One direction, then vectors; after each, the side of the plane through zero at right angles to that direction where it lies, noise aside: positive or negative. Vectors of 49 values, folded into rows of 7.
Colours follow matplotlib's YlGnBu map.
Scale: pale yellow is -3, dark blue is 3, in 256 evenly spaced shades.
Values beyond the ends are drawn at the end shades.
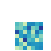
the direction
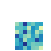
negative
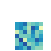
negative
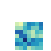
positive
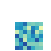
negative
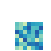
positive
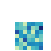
positive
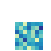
positive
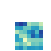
negative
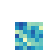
negative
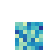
positive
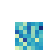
positive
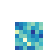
negative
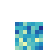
positive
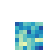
positive
